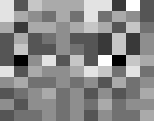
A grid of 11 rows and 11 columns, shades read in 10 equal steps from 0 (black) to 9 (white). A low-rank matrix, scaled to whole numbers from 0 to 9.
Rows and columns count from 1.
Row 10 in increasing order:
3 4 4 4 5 5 5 5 5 5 6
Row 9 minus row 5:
0 -3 2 3 -1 1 0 3 -4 2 1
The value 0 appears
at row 6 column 2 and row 6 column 9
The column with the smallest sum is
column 2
